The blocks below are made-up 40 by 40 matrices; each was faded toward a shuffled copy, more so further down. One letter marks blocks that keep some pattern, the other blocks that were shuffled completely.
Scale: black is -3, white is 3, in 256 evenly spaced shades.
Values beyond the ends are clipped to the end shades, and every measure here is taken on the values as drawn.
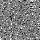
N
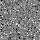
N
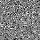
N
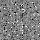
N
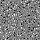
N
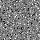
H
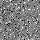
H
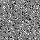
N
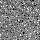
H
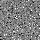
H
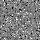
H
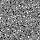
H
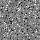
H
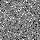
H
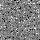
H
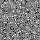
N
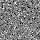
H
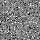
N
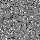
N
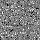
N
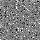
N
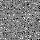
N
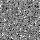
N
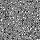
H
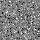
H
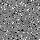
H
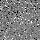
N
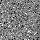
H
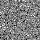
H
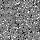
N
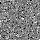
N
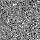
N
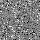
H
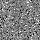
H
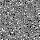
H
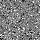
H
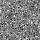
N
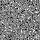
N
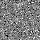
H
